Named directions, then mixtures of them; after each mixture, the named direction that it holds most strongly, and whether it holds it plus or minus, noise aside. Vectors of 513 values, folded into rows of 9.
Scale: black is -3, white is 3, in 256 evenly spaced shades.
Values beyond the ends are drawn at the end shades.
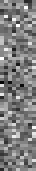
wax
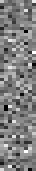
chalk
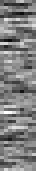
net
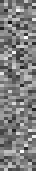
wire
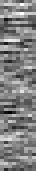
net, minus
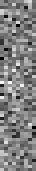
wax, minus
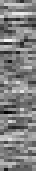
net, minus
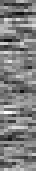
net, plus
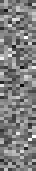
wire, plus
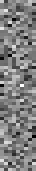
wire, minus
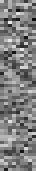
wire, minus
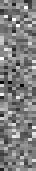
wax, plus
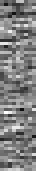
net, plus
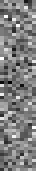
wax, plus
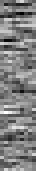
net, plus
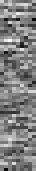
net, minus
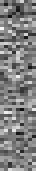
wire, minus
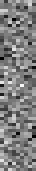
wax, minus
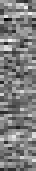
net, minus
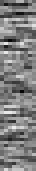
net, plus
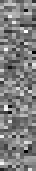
chalk, minus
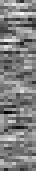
net, minus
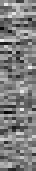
net, minus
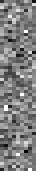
chalk, minus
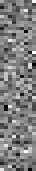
chalk, plus
